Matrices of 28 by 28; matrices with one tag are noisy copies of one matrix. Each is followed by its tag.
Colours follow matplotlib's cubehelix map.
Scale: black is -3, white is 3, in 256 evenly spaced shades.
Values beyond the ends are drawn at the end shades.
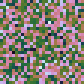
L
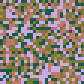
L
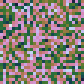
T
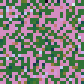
L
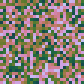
L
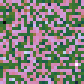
T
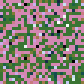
T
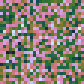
T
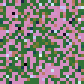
L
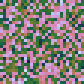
L
